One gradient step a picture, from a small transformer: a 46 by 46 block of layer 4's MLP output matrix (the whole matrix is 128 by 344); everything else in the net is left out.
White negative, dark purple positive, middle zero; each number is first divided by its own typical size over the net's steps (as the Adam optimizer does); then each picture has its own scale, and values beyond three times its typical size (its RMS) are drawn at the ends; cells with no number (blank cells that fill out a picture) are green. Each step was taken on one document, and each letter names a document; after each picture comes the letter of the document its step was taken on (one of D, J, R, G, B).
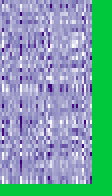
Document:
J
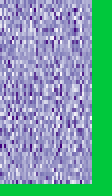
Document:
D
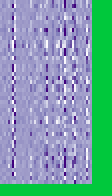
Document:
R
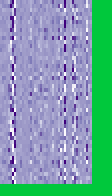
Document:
R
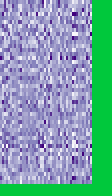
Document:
J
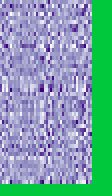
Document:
J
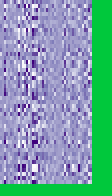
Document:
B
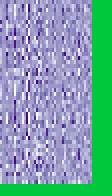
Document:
B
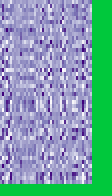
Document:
J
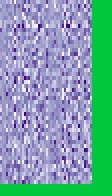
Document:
B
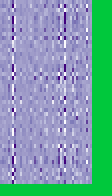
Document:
R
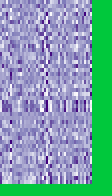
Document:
J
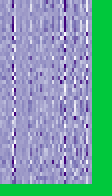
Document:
R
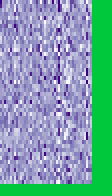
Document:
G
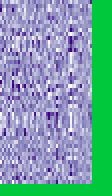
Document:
G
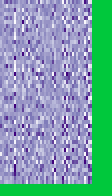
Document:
B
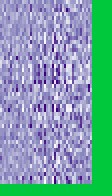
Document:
G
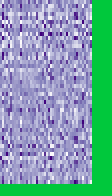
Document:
J
